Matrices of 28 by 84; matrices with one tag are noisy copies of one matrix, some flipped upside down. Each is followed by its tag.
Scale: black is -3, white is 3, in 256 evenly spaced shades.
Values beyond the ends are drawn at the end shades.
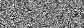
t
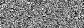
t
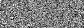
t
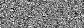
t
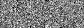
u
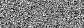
t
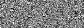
t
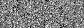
u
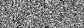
u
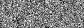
u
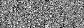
u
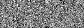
u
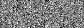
u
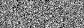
u
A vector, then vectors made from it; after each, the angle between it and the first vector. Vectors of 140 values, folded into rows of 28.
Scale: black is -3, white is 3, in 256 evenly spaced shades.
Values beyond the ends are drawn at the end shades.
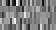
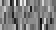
partly opposed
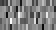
orthogonal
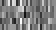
nearly opposite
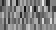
partly opposed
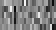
orthogonal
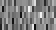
orthogonal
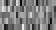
partly aligned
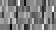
partly aligned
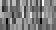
partly opposed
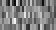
nearly parallel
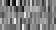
nearly parallel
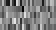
nearly parallel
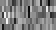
orthogonal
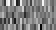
nearly opposite
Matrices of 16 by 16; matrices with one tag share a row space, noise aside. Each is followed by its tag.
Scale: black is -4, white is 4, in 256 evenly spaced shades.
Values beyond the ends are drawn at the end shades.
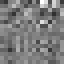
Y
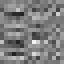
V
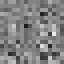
Y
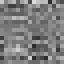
V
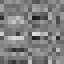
V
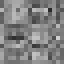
V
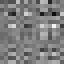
Y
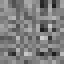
Y
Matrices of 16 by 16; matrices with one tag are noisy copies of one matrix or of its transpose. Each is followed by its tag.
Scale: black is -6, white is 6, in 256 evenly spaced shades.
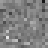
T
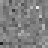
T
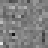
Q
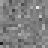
T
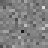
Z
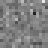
Q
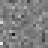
Q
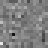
Q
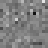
Q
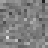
T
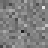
Z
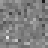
T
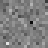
Z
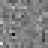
Q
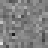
Q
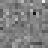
Q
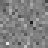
Z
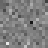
Z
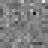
Q
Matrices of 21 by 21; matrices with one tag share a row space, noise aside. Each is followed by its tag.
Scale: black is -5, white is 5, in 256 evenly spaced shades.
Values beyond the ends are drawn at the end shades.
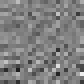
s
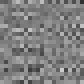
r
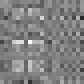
r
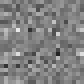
s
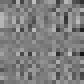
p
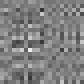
r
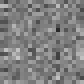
s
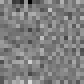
r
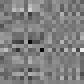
r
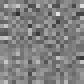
s
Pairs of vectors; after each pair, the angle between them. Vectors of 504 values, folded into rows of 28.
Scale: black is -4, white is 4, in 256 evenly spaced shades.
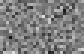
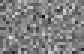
nearly opposite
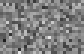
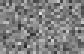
partly aligned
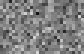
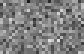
partly opposed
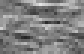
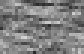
nearly opposite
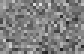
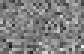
nearly opposite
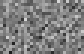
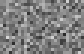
nearly parallel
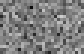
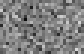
nearly parallel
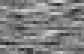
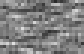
nearly opposite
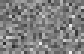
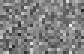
partly aligned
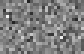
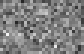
orthogonal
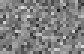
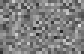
partly opposed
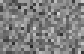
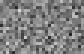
orthogonal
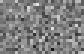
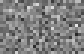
nearly parallel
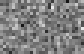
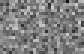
nearly parallel
